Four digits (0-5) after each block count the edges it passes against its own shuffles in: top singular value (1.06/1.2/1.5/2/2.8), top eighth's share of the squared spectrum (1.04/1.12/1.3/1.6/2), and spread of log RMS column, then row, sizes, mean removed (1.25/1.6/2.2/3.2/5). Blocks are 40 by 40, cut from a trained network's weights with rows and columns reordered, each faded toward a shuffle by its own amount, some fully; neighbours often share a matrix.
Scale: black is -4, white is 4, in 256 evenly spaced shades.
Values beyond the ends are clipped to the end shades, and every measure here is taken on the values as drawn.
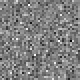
2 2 0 0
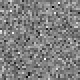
0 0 0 0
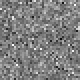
0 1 0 0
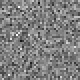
0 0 0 0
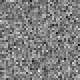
0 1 0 0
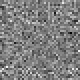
3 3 1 2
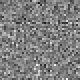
3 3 0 1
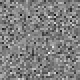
2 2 0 1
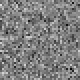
0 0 0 0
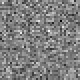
3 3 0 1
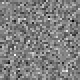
0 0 0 0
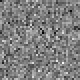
0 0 0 0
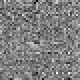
2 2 1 2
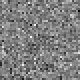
1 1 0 1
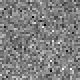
1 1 0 0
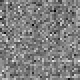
1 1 0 0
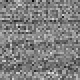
2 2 0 0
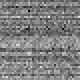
4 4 1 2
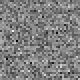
1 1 0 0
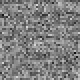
2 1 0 0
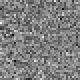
1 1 0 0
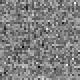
1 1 0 0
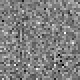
1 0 0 0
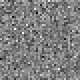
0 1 0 0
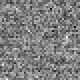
1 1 0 0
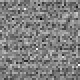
2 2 0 0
